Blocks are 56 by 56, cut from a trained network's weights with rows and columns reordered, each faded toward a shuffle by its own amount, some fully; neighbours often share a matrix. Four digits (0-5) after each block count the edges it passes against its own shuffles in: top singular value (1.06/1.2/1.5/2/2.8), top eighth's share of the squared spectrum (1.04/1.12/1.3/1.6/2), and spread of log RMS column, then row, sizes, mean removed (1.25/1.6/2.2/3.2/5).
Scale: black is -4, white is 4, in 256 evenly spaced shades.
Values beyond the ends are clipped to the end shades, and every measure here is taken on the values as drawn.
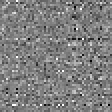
3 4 2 2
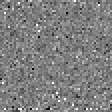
2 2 0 0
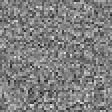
3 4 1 2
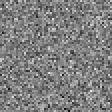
1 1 0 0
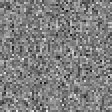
2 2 1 0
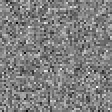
2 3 0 1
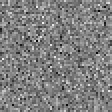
0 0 0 0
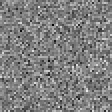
2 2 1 0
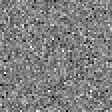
1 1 0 0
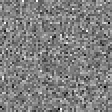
2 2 0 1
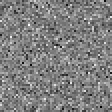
0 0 0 0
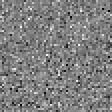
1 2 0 1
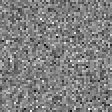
0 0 0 0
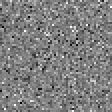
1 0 0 0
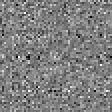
3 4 2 2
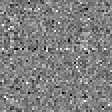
3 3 0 1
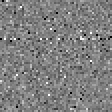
2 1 0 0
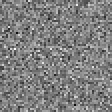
2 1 0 0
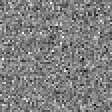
0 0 0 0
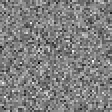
2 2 0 0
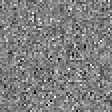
2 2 1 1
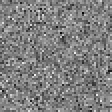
2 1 0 0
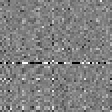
4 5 1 2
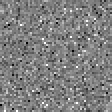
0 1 0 0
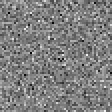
2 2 0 0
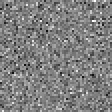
2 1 0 0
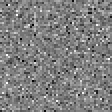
0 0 0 0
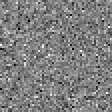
2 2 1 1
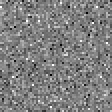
0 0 0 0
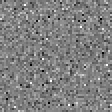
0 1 0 0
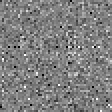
2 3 1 1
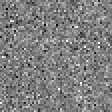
2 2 1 0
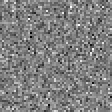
1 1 1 0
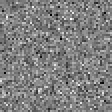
2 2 0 1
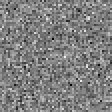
1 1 0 0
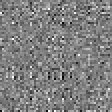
4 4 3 2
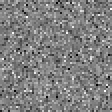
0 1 0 0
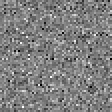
2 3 1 1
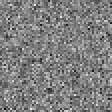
2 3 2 1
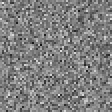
2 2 0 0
